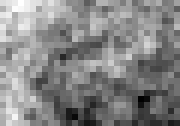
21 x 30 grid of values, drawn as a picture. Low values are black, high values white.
Slope: up to the top left. Odd rows or columns: none. Grain: blotchy. Histogram: bell-shaped. Ninth with the highest average: top left.
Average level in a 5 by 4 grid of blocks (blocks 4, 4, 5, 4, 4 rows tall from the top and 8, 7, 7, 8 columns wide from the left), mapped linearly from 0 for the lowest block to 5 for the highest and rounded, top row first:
5 3 3 2
4 2 2 3
3 2 3 1
3 1 1 1
3 0 1 0
